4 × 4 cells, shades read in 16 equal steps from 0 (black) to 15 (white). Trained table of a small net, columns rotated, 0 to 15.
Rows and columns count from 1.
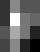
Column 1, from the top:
3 3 5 4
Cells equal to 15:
1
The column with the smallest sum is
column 4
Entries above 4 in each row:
3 3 3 1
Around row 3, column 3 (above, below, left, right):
7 2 10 2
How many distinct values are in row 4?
4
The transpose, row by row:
3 3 5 4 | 8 15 10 8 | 5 7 7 2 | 5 6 2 0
